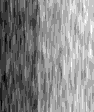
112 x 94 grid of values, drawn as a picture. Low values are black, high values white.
Grain: streaks running down. Slope: up to the right. Seam: vertical, 40% of the way across, the right part higher.
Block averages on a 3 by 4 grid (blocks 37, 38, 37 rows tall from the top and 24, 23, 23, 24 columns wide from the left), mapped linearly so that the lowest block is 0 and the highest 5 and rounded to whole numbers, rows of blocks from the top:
0245 | 0245 | 0144
